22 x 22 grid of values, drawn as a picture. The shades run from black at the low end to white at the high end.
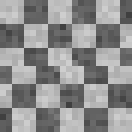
A half turn leaves it unchanged. The histogram has two humps. A checkerboard runs through the table.
